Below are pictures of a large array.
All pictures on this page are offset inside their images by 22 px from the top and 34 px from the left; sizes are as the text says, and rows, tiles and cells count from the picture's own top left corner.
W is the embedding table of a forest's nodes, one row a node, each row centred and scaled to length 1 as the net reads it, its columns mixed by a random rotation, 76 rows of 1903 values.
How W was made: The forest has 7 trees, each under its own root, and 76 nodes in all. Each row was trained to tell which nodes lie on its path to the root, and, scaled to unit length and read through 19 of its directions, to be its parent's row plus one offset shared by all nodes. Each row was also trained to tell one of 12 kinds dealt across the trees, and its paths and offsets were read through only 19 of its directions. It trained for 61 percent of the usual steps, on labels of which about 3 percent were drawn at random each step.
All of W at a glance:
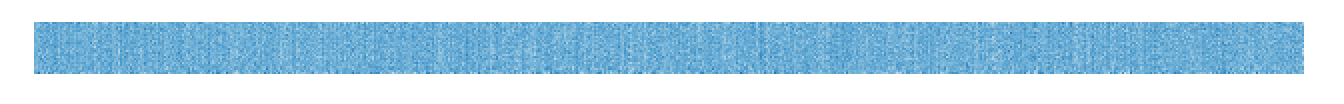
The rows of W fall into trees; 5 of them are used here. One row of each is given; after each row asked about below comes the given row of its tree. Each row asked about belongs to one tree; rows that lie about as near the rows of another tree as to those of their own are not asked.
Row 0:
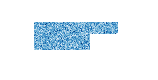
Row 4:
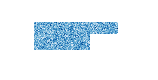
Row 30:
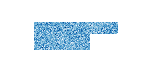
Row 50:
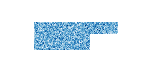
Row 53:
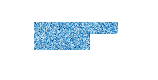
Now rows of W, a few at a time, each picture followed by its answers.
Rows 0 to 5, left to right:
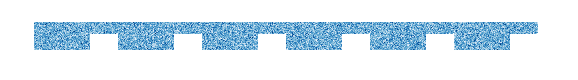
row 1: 0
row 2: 0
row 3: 50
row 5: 4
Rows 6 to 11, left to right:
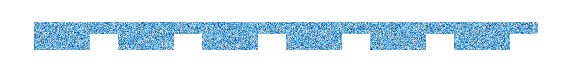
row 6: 50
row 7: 53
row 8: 0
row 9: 53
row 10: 30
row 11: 50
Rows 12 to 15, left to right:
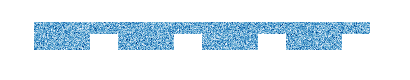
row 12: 30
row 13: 0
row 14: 0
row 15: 0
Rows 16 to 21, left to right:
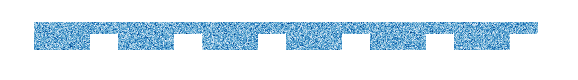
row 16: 50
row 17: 50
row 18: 30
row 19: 53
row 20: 50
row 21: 50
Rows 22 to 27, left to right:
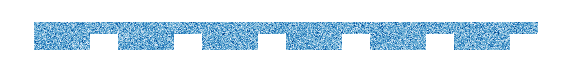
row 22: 53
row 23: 53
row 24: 53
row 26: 50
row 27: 50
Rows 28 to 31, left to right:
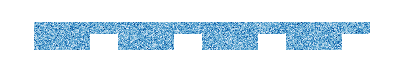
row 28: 4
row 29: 0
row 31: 0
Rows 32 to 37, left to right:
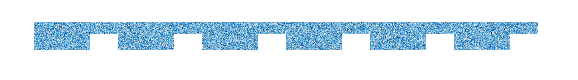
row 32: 4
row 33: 50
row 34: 30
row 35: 53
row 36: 50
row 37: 50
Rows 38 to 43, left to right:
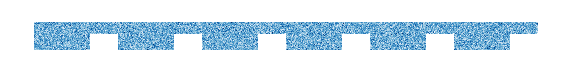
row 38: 0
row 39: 50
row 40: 30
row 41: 30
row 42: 30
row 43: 53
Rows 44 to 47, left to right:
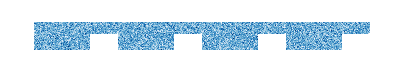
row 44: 53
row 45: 4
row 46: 4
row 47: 53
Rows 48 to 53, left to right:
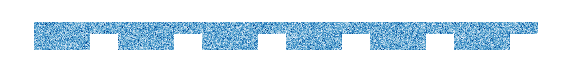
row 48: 0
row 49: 4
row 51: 53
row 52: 30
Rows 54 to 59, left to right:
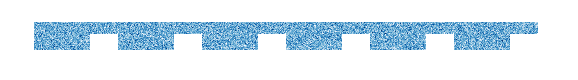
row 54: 50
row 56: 0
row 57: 4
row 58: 50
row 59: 30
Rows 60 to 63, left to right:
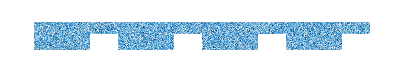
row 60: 53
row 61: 0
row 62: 53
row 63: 30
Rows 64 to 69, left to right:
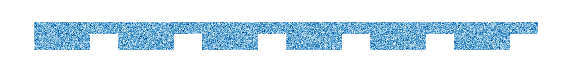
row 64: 30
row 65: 50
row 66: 50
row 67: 30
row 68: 0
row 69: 53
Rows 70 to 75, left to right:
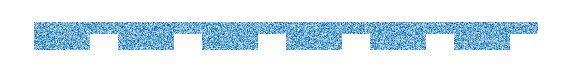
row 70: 50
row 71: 4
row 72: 53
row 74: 30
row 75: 30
